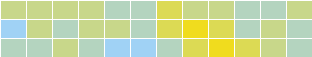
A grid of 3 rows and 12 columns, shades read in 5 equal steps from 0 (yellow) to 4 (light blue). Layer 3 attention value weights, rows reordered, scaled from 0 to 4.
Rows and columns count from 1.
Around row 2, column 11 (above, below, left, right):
3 2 3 3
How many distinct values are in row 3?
5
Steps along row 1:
same same same up same down up same up same down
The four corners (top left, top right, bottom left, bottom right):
2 2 3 3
